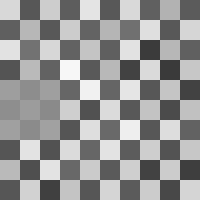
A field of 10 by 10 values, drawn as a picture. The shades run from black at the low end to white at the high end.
Odd patch: calmer, in the middle left. Odd rows or columns: none. Slope: none. Calmest part: middle left. Grain: checkered. Average level on the scale: 60%.
